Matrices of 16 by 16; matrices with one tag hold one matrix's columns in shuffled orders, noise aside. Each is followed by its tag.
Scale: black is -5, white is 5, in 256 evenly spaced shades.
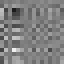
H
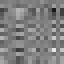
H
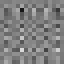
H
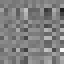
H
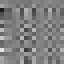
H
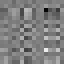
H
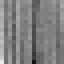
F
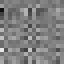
H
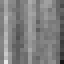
F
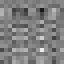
H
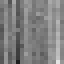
F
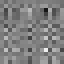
H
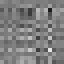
H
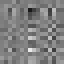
H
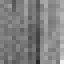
F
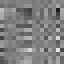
H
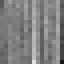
F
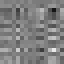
H
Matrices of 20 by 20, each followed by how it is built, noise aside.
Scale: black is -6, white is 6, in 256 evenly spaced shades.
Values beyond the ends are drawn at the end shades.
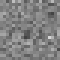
low rank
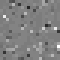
sparse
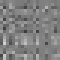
low rank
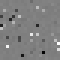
sparse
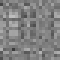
low rank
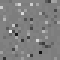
sparse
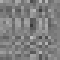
low rank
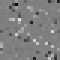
sparse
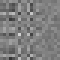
low rank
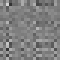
low rank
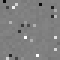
sparse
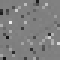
sparse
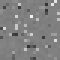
sparse
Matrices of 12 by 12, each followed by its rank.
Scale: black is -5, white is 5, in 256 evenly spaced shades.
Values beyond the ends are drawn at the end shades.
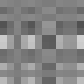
one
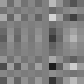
one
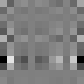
one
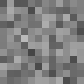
full rank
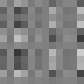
one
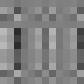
one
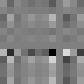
one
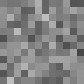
full rank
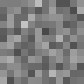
full rank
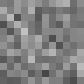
full rank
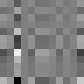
one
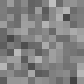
full rank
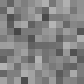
full rank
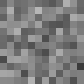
full rank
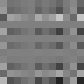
one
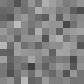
full rank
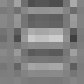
one
